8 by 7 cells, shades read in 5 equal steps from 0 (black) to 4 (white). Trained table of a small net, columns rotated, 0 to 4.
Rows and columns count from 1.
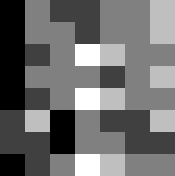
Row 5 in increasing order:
0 1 2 2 2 3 4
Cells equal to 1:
14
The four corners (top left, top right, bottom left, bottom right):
0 3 0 2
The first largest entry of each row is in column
7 7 4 7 4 2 4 4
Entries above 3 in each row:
0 0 1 0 1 0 0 1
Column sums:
2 13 11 20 17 14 19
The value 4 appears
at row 3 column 4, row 5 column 4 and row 8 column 4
